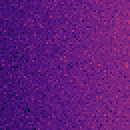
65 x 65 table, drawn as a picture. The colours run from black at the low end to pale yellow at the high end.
The grain is fine, like static. The histogram is bell-shaped. No regular stripes run through it. On average the colour sits 30% of the way up the scale. There is an overall slope up to the right.
